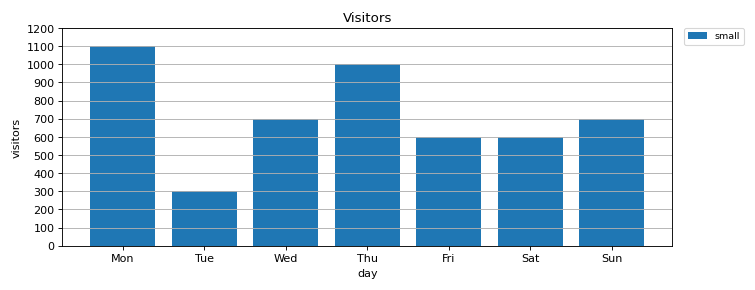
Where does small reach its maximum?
Mon
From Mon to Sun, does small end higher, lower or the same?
lower
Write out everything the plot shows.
Title: Visitors
x-axis: day, ticks Mon Tue Wed Thu Fri Sat Sun
y-axis: visitors, ticks 0 100 200 300 400 500 600 700 800 900 1000 1100 1200
Legend: small
Values:
small: 1100 300 700 1000 600 600 700
